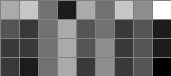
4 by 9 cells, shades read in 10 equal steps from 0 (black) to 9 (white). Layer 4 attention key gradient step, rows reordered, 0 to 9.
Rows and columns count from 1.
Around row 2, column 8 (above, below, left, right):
5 3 2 1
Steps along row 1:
up down down up down up down up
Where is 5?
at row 1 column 8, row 3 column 6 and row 4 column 6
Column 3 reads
4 4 4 4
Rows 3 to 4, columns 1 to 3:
2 2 4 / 2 1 4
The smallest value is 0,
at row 4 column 9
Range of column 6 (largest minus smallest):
1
